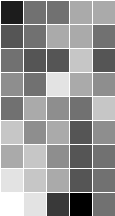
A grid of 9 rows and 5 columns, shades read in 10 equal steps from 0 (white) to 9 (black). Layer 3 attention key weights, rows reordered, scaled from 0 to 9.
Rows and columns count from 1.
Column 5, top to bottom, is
3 5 6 4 2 4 5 5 5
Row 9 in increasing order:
0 1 5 7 9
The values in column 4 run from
2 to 9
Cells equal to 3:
9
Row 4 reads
4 5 1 3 4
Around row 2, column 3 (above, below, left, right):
5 6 5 3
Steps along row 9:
up up up down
